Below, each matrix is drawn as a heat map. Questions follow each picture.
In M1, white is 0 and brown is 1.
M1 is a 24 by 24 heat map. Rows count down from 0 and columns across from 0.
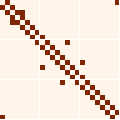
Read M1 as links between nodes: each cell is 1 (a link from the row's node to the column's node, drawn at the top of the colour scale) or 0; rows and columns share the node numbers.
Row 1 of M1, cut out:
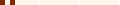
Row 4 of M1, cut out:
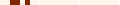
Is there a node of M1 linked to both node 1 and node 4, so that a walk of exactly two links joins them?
yes
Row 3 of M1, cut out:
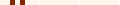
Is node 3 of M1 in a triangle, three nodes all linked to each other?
yes
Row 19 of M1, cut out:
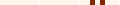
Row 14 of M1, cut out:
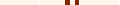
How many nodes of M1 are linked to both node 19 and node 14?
0
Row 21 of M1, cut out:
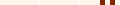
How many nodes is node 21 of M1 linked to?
2
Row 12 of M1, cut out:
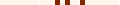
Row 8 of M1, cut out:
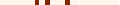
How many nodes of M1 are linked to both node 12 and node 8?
1
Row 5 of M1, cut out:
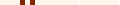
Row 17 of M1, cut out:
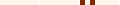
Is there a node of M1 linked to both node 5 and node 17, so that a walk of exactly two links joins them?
no
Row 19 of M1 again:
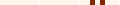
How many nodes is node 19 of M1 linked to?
2
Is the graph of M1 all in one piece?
yes
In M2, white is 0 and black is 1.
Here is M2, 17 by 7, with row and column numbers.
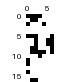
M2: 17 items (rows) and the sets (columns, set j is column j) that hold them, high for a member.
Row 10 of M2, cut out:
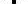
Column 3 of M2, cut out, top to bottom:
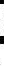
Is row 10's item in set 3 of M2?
yes
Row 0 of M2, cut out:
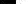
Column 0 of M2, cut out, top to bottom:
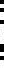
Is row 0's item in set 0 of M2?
yes
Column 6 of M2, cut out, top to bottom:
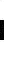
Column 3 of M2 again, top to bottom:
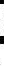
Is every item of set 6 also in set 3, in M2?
no
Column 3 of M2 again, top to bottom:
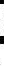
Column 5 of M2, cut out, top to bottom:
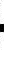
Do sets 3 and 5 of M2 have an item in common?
no
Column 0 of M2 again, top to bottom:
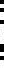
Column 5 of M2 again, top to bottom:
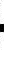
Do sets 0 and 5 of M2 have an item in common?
no
